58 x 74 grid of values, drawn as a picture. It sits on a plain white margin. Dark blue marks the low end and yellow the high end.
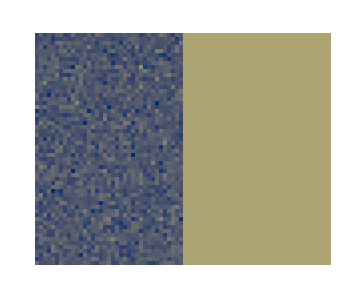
It is made of 1 by 2 panels. Panel 1,1: low, fine-grained. Panel 1,2: high, flat.
